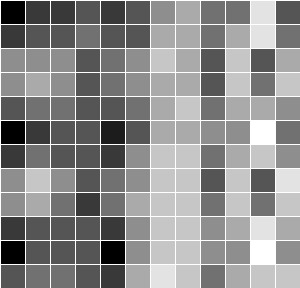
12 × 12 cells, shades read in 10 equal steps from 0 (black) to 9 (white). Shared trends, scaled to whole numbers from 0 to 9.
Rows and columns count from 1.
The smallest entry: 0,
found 4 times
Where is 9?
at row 6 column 11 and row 11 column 11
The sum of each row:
42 52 59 61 55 47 55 64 63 57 52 61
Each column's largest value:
5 7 5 4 4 6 8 7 5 7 9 8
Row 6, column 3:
3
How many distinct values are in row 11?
5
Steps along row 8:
up down down up up up same down up down up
